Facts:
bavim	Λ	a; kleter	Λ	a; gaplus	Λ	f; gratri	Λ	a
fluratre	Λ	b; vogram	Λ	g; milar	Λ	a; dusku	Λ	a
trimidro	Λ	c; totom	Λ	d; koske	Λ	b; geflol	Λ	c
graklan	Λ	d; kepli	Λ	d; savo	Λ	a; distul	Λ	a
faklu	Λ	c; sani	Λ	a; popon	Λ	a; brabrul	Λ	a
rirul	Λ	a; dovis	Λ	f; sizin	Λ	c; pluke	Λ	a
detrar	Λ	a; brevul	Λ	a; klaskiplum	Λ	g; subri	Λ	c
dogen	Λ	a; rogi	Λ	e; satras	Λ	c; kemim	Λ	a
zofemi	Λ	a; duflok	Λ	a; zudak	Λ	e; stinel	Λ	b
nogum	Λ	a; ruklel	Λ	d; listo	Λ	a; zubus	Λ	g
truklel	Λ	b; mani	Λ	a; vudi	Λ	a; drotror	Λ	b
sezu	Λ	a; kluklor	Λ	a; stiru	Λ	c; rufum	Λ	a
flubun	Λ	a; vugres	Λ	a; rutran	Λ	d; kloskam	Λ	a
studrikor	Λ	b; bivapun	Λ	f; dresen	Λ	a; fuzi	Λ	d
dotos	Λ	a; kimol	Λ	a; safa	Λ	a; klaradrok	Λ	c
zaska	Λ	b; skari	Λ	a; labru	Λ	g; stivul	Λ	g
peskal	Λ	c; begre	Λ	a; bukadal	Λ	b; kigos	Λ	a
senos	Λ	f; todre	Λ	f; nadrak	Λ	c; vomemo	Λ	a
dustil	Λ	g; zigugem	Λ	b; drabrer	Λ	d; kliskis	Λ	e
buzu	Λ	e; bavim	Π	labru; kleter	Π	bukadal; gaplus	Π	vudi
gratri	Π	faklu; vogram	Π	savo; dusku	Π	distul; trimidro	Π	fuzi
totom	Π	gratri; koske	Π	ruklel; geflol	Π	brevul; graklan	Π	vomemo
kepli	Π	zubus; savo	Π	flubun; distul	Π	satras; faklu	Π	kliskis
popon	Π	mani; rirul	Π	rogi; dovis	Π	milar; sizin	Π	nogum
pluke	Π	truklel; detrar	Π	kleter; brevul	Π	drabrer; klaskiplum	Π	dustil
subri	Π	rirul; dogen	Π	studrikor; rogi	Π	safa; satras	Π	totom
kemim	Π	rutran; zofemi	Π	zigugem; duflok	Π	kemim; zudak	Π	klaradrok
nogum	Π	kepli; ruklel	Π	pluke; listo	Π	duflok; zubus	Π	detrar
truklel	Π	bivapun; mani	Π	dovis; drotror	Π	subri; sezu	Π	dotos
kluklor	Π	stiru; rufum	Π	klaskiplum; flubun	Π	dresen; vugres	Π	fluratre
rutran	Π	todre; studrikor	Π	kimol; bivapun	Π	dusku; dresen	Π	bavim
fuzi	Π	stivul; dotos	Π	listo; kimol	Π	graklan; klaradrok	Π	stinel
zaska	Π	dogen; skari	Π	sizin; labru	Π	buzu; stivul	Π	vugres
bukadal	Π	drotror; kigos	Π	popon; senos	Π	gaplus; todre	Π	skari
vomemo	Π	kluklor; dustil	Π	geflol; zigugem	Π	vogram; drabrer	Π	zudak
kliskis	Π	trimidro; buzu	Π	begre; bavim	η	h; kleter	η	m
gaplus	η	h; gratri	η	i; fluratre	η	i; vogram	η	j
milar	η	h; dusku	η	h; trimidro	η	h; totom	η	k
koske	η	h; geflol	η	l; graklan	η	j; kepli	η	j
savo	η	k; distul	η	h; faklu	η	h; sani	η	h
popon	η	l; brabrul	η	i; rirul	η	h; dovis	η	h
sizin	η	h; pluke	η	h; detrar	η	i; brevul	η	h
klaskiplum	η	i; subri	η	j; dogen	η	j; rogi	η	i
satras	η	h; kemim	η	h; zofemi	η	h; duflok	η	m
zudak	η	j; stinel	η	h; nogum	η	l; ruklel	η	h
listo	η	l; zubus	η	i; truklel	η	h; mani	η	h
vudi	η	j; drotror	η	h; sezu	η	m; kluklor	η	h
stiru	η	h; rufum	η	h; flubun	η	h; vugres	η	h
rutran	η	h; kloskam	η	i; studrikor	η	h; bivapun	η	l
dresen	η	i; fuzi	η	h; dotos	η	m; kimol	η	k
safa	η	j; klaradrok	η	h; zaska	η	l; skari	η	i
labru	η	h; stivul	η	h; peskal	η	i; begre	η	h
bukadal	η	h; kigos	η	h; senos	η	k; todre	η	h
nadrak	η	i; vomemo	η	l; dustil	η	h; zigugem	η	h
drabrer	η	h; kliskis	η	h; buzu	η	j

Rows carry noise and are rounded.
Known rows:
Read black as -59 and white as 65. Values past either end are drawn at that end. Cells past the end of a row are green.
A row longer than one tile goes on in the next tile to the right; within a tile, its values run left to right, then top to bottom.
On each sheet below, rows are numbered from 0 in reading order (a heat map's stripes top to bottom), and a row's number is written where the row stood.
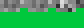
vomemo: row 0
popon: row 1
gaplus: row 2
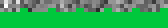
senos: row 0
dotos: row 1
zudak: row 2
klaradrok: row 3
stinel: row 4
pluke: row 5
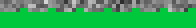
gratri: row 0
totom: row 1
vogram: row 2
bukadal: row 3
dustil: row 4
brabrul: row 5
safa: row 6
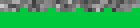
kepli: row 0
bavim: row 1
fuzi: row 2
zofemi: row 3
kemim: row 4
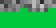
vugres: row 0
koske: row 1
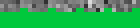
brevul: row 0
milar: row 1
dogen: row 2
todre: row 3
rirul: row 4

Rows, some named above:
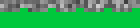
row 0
drabrer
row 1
rutran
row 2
zudak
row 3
zigugem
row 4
truklel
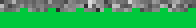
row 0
fuzi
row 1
kleter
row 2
sezu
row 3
gaplus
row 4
totom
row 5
rutran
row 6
rogi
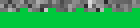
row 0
zubus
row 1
geflol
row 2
flubun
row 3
todre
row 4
sani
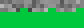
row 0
dogen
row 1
listo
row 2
nogum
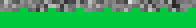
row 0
studrikor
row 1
ruklel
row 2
dustil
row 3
studrikor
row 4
savo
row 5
klaskiplum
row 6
begre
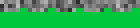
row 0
buzu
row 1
dresen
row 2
trimidro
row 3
detrar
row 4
zudak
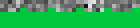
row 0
vogram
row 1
kigos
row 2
safa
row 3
bivapun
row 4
drabrer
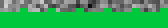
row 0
zaska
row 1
fluratre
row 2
subri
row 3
labru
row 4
rutran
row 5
rufum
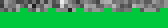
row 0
kliskis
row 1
stivul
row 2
dovis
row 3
kimol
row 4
drabrer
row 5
skari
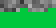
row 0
faklu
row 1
vudi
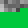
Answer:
safa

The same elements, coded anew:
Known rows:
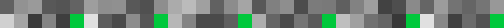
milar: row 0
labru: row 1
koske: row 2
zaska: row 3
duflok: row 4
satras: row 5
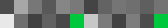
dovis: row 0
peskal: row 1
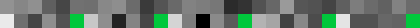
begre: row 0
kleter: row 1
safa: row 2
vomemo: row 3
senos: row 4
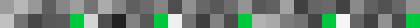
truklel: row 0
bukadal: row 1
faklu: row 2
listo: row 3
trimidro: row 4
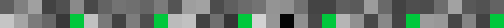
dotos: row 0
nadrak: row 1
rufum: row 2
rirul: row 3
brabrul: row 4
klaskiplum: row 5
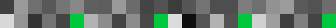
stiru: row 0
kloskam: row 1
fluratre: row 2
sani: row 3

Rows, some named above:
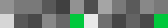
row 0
buzu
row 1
dovis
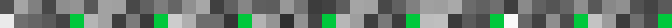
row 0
todre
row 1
dustil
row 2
kemim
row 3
detrar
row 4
dustil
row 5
pluke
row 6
trimidro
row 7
dogen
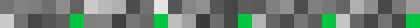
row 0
bivapun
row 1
ruklel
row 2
dogen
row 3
zaska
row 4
studrikor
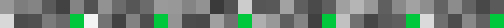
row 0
vogram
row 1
faklu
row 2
totom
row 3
skari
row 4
truklel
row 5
savo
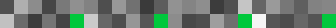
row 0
stinel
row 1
dresen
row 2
totom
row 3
gaplus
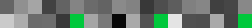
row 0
kemim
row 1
rogi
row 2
stivul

